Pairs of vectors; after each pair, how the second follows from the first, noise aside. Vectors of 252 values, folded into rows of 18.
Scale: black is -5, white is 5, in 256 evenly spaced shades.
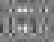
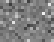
shuffled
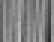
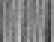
copied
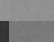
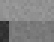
copied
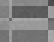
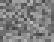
shuffled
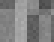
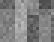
copied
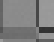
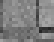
copied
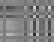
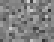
shuffled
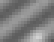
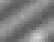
copied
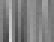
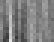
copied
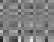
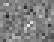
shuffled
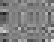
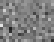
shuffled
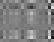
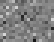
shuffled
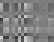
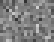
shuffled
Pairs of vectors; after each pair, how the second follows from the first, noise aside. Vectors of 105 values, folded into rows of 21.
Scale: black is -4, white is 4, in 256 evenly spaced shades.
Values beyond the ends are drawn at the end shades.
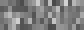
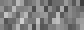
shuffled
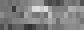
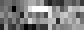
scaled up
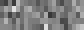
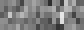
shuffled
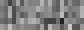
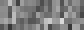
negated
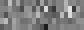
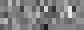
copied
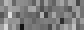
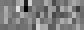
shuffled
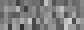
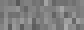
shrunk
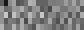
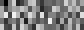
scaled up
